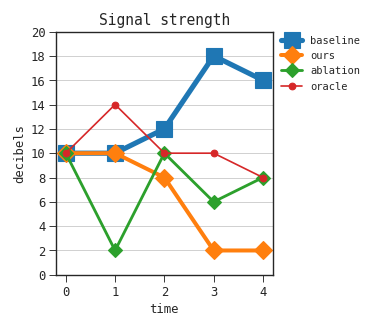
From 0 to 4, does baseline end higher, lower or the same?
higher
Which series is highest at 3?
baseline
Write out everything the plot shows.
Title: Signal strength
x-axis: time, ticks 0 1 2 3 4
y-axis: decibels, ticks 0 2 4 6 8 10 12 14 16 18 20
Legend: baseline, ours, ablation, oracle
Values:
baseline: 10 10 12 18 16
ours: 10 10 8 2 2
ablation: 10 2 10 6 8
oracle: 10 14 10 10 8
